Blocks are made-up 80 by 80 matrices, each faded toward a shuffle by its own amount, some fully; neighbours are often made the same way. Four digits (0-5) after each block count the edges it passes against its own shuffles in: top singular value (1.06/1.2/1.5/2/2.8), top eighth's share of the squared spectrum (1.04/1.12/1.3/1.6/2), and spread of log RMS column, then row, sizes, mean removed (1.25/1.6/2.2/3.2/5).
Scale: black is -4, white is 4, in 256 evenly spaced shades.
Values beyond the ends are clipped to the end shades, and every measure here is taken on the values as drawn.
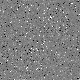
0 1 0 0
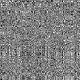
4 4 2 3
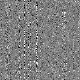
2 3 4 0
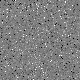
0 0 0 0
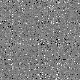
2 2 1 2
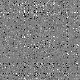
2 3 2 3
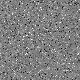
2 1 0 0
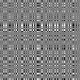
5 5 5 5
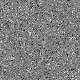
2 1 0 0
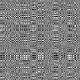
5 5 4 4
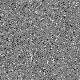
0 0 0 0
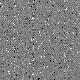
2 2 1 0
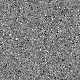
1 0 0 0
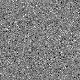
3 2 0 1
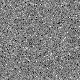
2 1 0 0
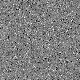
0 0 0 0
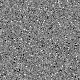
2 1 0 0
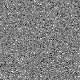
3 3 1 1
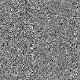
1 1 3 0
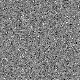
0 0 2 0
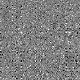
4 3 2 2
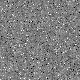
1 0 0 0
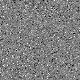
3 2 0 1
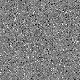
3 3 0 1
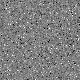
0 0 0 0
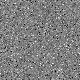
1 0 0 0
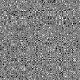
4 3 2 2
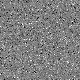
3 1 0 0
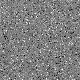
2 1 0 0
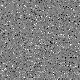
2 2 0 0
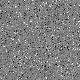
1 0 0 0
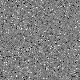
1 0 0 0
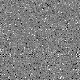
3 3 1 1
